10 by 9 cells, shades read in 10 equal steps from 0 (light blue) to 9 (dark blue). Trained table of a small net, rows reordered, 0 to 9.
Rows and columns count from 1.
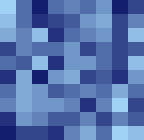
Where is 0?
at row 1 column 1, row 8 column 8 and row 10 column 8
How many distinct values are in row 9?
5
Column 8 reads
9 7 7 7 7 8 2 0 4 0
